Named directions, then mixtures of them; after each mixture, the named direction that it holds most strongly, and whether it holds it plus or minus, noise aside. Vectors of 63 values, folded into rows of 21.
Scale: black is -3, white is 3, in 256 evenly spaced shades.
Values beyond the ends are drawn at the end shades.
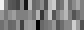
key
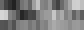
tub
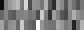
key, minus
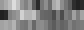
tub, minus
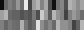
key, minus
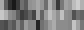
tub, plus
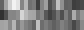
tub, minus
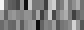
key, plus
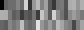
key, minus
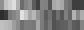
tub, minus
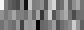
key, plus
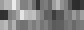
tub, minus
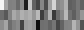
key, plus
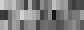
tub, minus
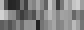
tub, plus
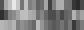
tub, minus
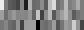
key, plus
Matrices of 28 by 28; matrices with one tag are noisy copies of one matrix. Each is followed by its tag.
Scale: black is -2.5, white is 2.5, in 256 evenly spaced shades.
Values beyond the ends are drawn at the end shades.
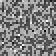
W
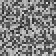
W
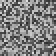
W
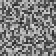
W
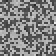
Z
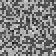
W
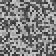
Z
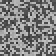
Z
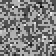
Z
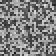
Z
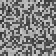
W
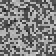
Z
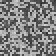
Z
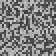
W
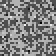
Z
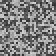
Z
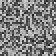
W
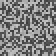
W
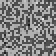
W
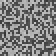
W
